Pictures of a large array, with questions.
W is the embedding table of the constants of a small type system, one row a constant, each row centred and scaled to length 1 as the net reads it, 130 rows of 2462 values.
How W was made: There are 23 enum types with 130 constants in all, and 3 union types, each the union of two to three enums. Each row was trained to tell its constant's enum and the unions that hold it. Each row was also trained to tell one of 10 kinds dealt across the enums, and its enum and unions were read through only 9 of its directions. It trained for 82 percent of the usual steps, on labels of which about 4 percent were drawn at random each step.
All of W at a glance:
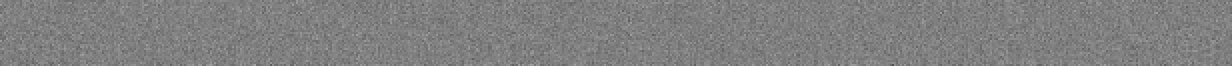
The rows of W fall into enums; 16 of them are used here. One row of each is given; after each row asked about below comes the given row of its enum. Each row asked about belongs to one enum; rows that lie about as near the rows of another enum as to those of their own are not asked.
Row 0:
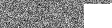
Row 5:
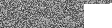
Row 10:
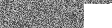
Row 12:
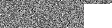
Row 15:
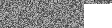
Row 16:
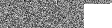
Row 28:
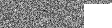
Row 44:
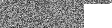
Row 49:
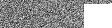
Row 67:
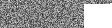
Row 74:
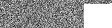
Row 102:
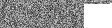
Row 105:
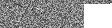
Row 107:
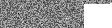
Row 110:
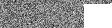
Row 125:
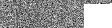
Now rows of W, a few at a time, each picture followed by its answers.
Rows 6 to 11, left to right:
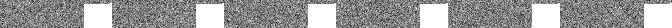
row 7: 110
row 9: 74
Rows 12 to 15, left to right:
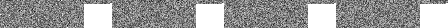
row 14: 0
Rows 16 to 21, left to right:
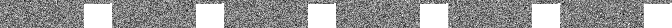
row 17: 10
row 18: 0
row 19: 67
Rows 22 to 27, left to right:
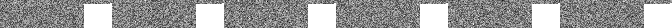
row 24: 15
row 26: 5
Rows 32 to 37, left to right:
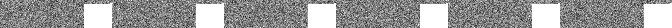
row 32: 28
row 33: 0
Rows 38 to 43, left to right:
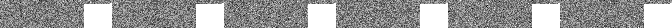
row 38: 74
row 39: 44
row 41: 107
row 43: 107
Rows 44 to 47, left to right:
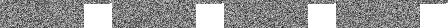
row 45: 10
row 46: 0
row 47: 49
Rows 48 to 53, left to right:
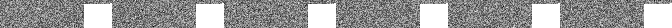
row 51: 107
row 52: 49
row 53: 107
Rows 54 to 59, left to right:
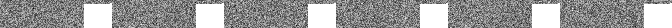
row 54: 74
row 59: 102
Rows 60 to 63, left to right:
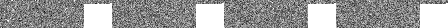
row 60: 44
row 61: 110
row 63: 105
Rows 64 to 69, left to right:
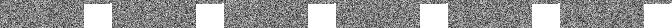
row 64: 67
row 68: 15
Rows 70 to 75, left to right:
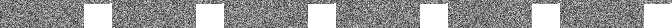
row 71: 15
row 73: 12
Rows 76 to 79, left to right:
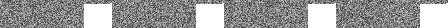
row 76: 74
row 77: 0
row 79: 110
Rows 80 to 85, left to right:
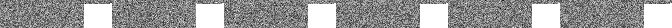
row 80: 105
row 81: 125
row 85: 105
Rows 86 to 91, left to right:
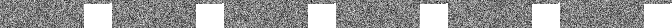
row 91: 67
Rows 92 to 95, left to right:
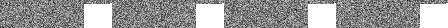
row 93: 12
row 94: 5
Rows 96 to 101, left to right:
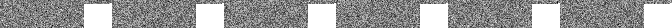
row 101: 107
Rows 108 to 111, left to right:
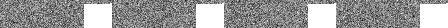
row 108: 67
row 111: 12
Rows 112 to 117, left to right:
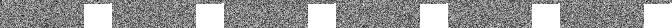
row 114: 44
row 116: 105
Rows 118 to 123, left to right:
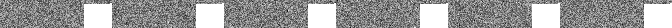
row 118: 15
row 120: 12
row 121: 105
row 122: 5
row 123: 12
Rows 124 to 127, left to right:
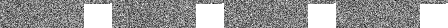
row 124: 110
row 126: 74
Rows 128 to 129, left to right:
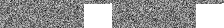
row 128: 67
